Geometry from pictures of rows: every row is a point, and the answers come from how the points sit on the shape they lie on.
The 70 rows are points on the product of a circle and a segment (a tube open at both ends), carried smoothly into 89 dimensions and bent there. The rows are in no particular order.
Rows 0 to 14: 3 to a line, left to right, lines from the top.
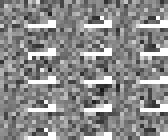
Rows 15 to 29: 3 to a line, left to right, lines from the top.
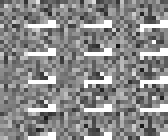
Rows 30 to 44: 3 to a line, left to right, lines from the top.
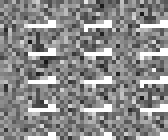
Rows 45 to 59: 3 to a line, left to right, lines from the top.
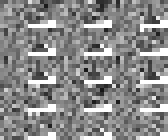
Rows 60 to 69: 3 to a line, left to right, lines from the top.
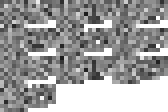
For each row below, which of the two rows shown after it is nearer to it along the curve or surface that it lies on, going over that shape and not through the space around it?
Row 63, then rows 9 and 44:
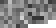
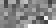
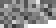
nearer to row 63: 9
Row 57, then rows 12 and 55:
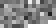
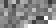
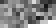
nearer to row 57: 55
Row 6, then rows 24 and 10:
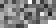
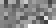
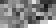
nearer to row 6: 10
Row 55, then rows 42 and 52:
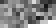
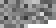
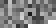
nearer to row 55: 52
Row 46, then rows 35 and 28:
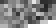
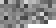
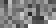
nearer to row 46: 28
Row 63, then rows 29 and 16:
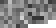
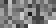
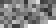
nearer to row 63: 29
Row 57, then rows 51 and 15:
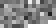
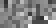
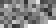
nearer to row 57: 15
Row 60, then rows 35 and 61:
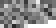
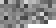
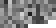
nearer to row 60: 35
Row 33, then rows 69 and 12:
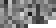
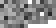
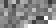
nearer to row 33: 12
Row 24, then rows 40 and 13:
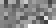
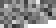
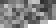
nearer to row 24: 40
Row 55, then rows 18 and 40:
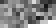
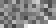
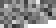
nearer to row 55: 40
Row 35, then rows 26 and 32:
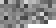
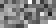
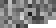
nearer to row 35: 26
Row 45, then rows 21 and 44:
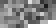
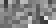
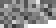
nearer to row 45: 44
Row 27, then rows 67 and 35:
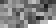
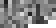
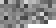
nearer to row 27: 67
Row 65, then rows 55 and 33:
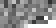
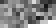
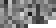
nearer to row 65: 33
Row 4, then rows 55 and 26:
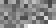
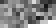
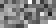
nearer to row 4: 26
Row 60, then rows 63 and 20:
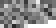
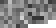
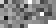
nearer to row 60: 20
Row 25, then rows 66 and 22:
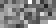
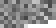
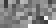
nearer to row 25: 66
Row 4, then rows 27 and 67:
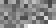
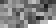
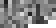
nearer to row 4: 67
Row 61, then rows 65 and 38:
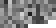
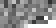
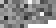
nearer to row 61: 65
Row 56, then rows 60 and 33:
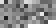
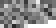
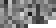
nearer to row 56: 60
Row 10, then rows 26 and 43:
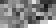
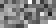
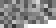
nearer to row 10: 26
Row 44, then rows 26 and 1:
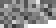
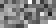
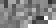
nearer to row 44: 26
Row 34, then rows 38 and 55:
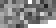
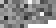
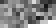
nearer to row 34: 55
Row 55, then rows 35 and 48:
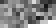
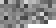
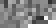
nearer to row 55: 48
